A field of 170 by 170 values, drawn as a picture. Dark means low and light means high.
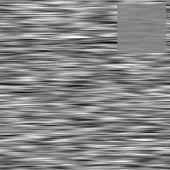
The top right is the smoothest part. No overall slope runs across the table. Neither half mirrors the other. An odd patch, calmer than its surroundings, sits in the top right. Streaks run across, left to right. On average the colour sits 50% of the way up the scale.
